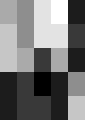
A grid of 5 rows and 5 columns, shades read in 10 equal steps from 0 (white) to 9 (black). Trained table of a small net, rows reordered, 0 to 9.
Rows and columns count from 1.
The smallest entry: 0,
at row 1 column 4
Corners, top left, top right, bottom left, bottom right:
3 8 8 2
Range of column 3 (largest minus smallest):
8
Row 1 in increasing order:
0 1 3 4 8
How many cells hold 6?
0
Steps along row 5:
down same up down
